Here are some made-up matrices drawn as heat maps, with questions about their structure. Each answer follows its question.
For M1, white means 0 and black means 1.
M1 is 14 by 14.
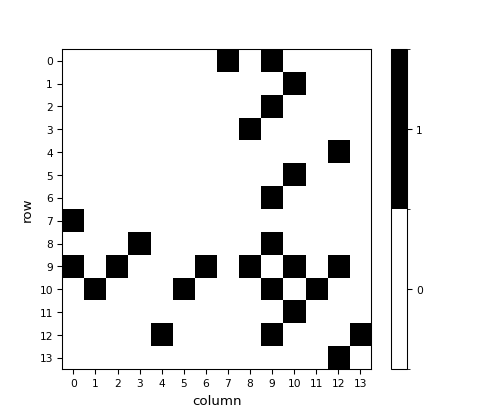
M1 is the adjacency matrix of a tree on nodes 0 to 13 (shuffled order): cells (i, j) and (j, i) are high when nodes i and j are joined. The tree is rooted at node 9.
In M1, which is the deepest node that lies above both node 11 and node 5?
10
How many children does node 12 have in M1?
2
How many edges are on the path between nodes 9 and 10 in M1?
1
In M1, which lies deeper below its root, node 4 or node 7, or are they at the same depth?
the same depth
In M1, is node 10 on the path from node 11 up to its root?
yes
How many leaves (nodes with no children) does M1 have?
9
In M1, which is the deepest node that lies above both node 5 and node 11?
10
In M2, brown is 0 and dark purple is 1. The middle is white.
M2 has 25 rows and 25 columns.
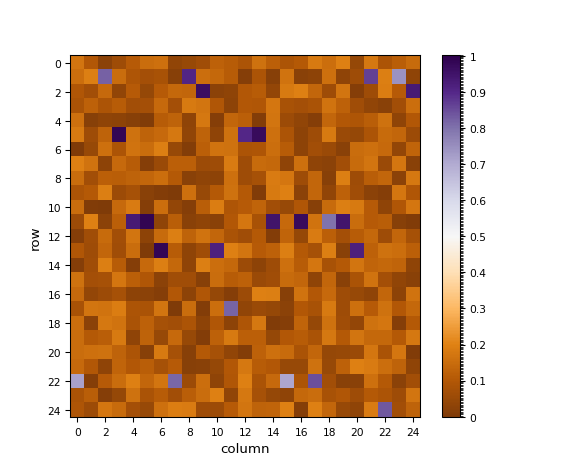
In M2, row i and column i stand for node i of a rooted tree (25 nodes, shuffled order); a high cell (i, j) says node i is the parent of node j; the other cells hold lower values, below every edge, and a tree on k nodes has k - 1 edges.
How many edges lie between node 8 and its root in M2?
1
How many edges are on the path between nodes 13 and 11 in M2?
2
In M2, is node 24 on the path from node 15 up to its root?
yes
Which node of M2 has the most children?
11
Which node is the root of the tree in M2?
1
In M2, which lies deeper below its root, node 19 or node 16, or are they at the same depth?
the same depth
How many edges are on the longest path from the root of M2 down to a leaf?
8
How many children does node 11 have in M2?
6
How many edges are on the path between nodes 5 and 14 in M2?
2
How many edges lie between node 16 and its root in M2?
6
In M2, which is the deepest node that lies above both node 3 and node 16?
11
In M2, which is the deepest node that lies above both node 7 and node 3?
22
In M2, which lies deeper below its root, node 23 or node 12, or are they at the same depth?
node 12
